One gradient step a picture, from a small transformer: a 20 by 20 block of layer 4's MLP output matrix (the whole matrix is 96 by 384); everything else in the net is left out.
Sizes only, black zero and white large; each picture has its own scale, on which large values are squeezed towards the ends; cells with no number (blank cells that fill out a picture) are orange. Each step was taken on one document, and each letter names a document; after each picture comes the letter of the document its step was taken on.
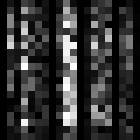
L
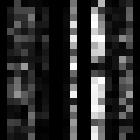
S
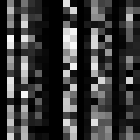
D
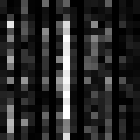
L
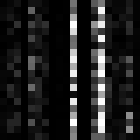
S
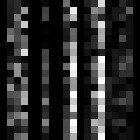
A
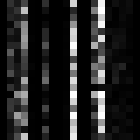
A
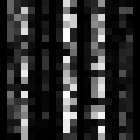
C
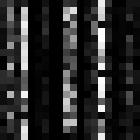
C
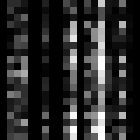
A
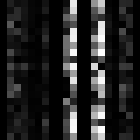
S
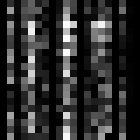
L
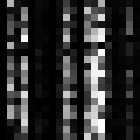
D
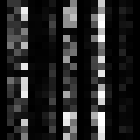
C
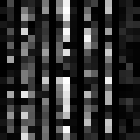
L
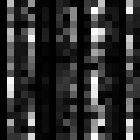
D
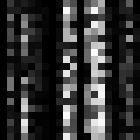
D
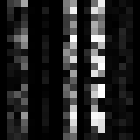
A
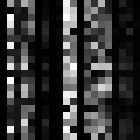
D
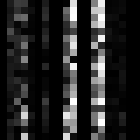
A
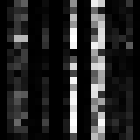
S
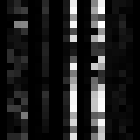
A
